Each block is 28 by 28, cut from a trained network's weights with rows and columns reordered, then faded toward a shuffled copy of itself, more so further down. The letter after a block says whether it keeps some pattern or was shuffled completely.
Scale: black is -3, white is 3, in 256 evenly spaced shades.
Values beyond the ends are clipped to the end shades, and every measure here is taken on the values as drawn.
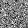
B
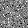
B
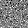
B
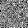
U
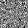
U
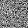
U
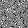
B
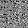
U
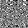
U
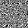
U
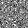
U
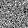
B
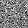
B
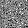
B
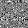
U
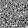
B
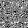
U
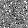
B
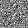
B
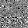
U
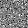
B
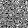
B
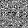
U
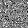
B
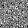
B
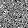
B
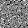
U
